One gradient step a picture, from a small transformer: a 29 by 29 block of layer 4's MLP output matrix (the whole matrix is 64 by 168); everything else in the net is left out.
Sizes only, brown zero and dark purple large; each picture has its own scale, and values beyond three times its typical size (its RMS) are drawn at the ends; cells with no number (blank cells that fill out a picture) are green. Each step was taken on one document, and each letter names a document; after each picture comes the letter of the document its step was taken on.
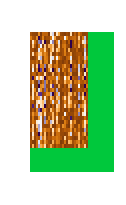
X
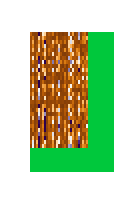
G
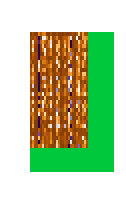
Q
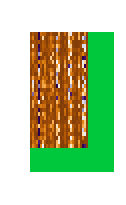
Q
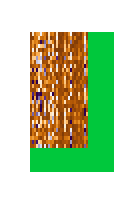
X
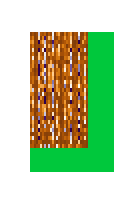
G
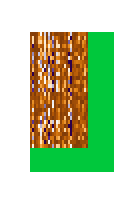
X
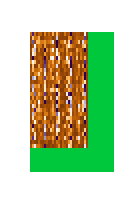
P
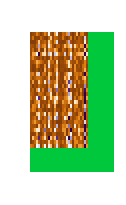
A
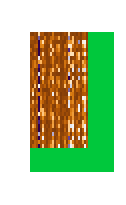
Q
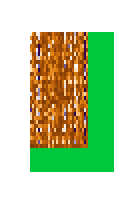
A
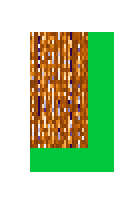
G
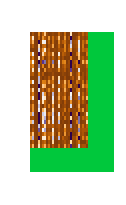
G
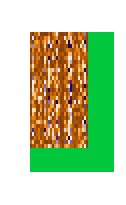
P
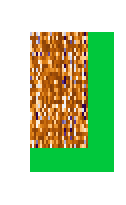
A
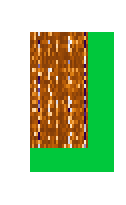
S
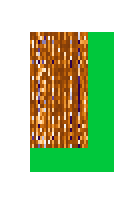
G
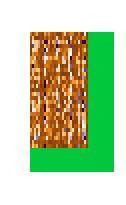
P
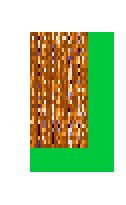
G
